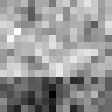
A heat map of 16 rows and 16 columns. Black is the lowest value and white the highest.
Average level on the scale: 60%. Stripes: none. Seam: horizontal, 70% of the way down, the top part higher. Ninth with the lowest average: bottom middle.
